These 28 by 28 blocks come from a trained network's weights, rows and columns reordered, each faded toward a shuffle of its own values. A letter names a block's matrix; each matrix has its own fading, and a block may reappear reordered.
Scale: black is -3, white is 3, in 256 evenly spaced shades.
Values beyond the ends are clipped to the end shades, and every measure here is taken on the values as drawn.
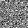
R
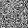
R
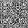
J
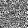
R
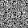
J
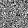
R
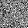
R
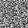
J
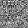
J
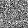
R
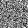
R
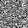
J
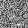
R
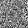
R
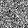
R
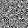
J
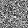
R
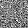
J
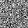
R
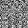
J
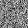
R
